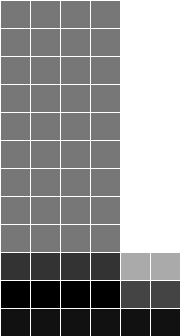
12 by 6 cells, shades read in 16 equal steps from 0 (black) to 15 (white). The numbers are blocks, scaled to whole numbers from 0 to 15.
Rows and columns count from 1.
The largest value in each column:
7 7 7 7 15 15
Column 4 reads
7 7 7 7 7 7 7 7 7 3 0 1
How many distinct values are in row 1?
2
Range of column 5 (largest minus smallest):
14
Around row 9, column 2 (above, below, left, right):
7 3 7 7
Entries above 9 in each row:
2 2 2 2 2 2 2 2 2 2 0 0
